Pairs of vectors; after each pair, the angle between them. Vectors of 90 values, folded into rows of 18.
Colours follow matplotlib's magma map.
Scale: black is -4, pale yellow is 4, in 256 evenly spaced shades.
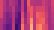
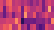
partly opposed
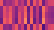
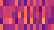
nearly parallel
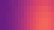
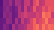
nearly parallel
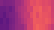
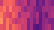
nearly opposite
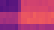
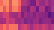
nearly opposite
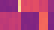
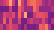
partly aligned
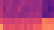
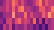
partly opposed
